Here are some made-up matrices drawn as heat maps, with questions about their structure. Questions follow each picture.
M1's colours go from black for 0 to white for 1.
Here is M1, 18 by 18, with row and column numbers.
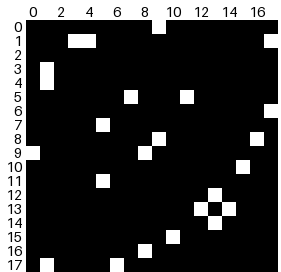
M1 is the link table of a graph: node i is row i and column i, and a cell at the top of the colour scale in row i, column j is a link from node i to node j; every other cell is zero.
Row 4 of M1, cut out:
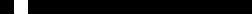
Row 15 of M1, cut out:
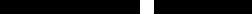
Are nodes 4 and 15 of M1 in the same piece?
no
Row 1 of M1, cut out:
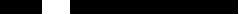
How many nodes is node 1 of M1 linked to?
3
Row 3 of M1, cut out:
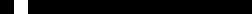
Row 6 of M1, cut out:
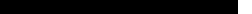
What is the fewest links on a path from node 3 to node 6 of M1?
3
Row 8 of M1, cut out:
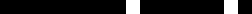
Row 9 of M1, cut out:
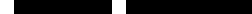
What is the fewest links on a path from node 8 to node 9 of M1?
1
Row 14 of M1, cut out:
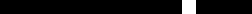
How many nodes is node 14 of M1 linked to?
1
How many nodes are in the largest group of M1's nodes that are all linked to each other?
2
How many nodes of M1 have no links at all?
1
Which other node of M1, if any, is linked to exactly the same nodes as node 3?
node 4
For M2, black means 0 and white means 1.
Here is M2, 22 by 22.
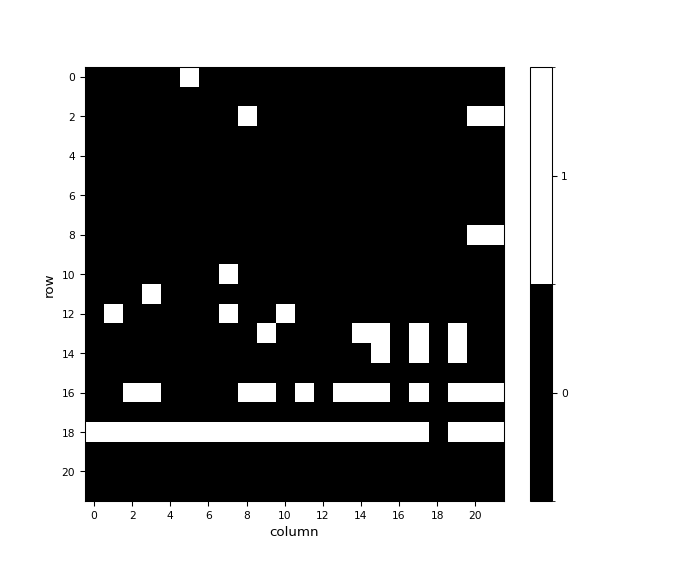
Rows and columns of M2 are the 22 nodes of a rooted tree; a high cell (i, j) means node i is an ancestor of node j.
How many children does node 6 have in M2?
0
